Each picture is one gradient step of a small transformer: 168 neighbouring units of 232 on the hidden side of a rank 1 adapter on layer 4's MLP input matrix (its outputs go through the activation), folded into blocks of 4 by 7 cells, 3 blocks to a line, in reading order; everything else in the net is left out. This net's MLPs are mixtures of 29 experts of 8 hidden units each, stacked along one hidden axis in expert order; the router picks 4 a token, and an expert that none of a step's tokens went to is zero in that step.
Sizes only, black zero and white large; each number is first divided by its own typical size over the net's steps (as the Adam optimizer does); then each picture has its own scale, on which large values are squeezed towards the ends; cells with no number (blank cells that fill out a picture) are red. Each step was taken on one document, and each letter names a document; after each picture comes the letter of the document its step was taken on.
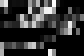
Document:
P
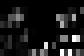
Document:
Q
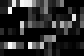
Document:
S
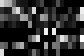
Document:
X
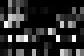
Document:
Q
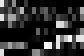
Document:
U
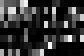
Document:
S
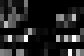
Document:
Q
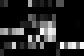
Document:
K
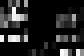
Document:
Q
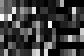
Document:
S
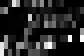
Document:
S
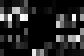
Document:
U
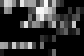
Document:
P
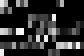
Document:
K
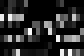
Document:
Q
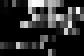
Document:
P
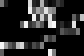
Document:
P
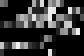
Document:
P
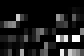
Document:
Q
